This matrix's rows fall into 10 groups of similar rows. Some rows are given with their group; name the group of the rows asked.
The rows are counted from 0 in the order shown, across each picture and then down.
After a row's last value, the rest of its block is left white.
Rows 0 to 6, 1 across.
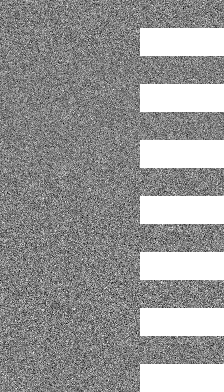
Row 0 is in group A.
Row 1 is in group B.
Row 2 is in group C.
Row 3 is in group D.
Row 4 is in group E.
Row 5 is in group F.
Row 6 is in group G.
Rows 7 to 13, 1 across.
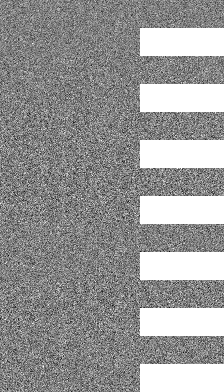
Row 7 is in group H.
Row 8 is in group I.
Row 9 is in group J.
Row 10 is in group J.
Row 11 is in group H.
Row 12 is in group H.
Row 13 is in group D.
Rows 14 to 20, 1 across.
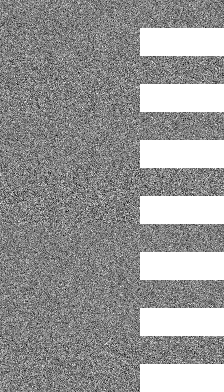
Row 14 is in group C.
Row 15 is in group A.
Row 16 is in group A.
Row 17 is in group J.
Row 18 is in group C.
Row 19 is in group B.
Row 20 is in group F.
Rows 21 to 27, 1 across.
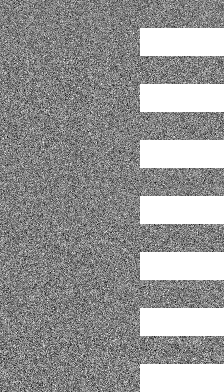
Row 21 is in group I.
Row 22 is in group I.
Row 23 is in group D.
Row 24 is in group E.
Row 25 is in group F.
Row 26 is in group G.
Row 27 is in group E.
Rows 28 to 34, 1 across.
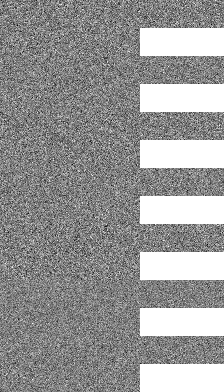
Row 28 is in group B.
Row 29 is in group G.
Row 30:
F
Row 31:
C
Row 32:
G
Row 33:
H
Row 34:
H
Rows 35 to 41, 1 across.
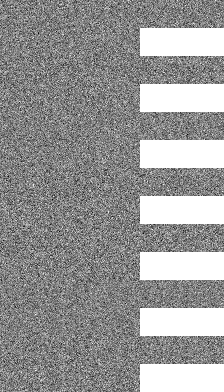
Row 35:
B
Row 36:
E
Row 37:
C
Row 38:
G
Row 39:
A
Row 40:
J
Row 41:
J
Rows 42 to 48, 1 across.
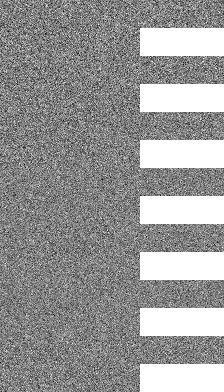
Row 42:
C
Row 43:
A
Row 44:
E
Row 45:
H
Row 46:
G
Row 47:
C
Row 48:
A
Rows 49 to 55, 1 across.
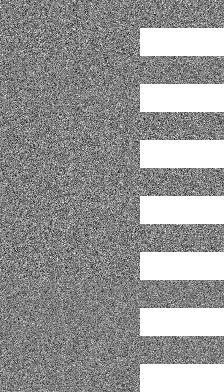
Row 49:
J
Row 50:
G
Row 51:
B
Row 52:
B
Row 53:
J
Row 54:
H
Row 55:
J
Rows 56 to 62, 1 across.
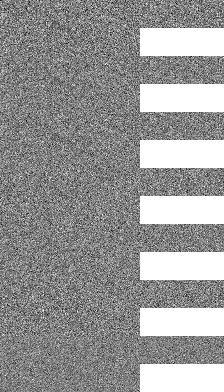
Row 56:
F
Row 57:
F
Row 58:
F
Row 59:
C
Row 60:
B
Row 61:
D
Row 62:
H
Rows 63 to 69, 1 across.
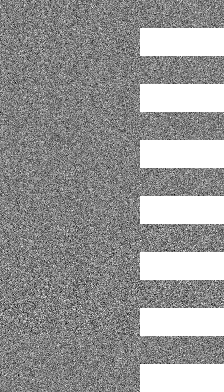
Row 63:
J
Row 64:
J
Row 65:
F
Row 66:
I
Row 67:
I
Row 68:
J
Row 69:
H
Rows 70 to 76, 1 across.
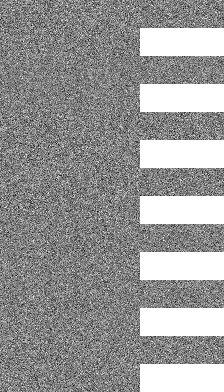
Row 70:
A
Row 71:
I
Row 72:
B
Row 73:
H
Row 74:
G
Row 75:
G
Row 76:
A
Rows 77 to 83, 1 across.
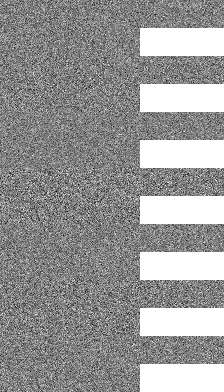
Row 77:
E
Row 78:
G
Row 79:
H
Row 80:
A
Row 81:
C
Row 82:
J
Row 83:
A
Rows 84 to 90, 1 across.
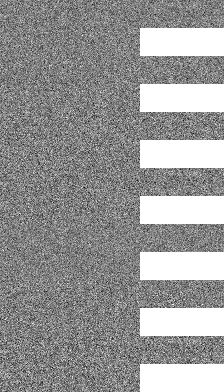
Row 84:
E
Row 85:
C
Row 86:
A
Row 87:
E
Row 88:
D
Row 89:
H
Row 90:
E
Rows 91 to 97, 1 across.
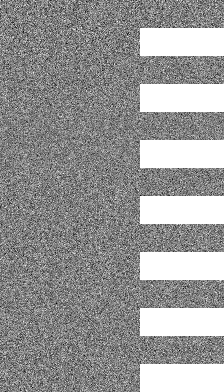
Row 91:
J
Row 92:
G
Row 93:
B
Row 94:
H
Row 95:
J
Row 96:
A
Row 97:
E
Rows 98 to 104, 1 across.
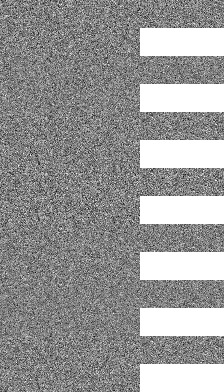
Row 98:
B
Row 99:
G
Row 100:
A
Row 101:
A
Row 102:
B
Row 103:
B
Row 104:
A
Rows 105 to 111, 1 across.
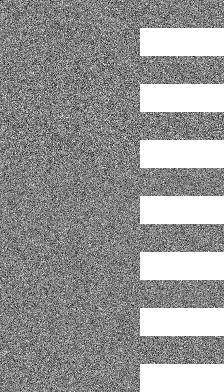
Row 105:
F
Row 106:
G
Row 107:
F
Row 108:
G
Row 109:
D
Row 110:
J
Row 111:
B
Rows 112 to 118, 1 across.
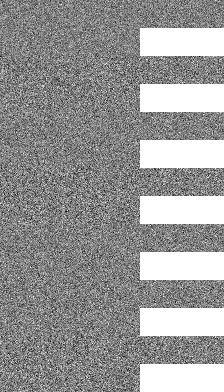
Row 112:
B
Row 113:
F
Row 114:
A
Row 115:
J
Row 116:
A
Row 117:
G
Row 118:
J
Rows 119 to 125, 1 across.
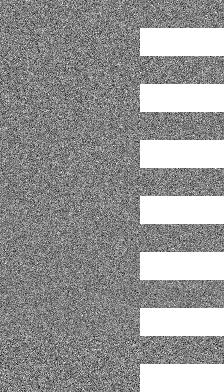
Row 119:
A
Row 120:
I
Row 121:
B
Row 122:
B
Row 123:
H
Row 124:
E
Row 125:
A
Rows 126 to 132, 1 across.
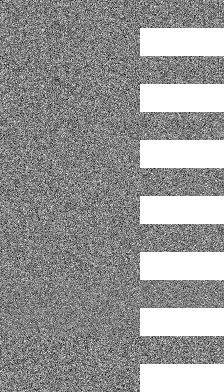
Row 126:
F
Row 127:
F
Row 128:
E
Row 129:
A
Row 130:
I
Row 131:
A
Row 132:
J
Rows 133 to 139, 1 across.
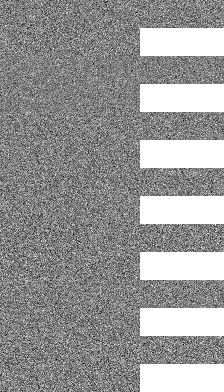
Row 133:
G
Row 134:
H
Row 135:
A
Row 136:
E
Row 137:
J
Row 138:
A
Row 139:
A
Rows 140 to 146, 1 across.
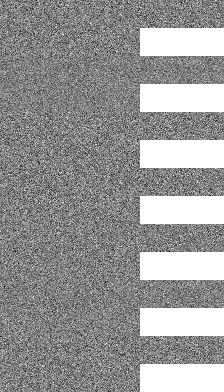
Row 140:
B
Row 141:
E
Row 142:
A
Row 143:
B
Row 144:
H
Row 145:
G
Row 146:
F
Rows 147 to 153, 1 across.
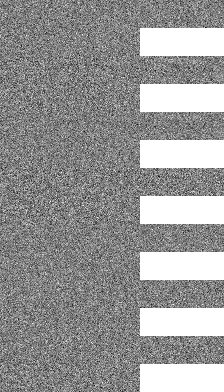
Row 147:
C
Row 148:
E
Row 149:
E
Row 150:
B
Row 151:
A
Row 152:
H
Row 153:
C
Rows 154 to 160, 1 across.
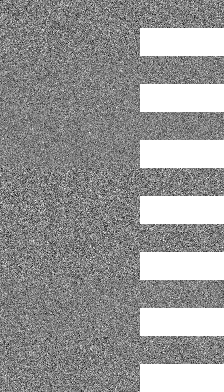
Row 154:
F
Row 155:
B
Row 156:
D
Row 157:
J
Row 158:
G
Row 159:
C
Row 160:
G
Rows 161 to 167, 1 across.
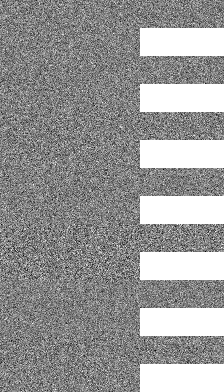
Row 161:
B
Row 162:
C
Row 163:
B
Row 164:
G
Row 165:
J
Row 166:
H
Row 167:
E
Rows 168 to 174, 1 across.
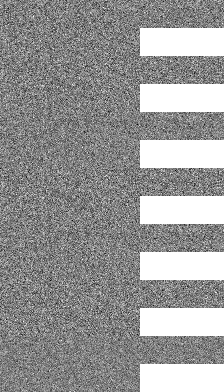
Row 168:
G
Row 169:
F
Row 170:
E
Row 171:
F
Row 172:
E
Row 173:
A
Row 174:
B
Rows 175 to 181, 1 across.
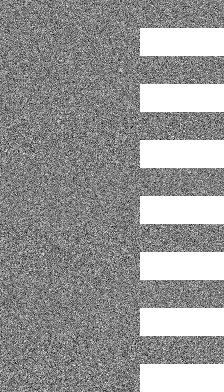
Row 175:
A
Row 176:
B
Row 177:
H
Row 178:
J
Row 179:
F
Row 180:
C
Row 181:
J
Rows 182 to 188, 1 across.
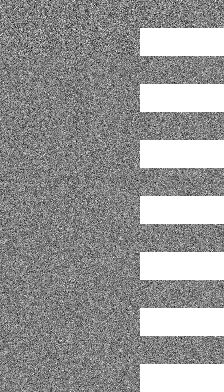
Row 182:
J
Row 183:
I
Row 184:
J
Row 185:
E
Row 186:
B
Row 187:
I
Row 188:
B
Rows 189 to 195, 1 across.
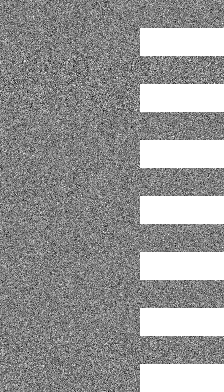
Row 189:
G
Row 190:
J
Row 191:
H
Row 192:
J
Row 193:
G
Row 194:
B
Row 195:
F
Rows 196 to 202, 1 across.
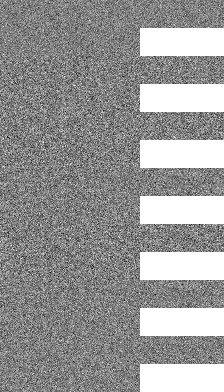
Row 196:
D
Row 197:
J
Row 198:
D
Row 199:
E
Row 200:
F
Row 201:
E
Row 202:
B
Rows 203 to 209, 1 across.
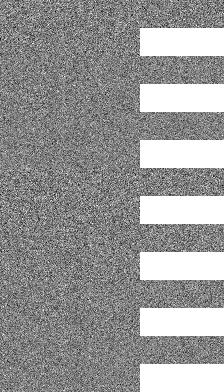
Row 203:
H
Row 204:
J
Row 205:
G
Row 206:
A
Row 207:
I
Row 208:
D
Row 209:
D
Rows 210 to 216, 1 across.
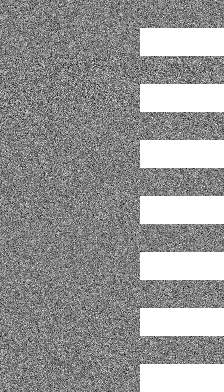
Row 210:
B
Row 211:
E
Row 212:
A
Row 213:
C
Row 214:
H
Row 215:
A
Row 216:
F
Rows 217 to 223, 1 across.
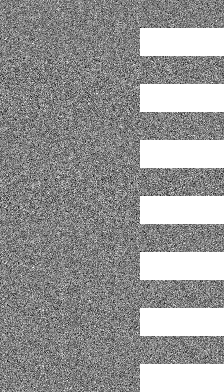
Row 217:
H
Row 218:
A
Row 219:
B
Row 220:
H
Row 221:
H
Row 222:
D
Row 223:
D
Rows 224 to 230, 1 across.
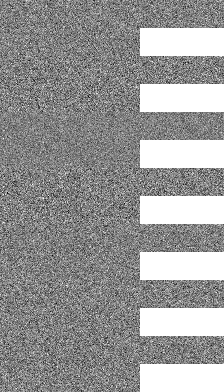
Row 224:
A
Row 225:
A
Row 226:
D
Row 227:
D
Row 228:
G
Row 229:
A
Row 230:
G
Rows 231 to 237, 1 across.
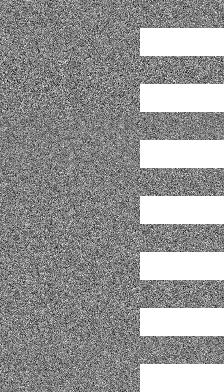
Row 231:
A
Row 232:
D
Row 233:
B
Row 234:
B
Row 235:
A
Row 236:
A
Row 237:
C
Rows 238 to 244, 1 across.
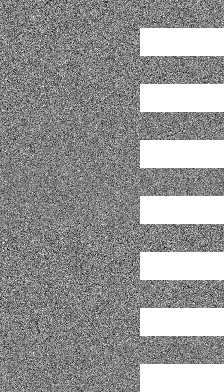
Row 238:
G
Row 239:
D
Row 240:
H
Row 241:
C
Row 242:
D
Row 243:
A
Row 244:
G
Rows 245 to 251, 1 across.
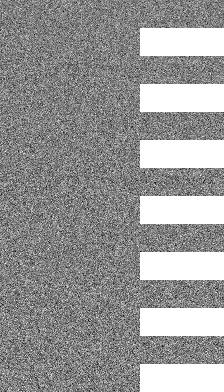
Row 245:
C
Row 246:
E
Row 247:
H
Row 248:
E
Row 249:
H
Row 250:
A
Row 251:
A
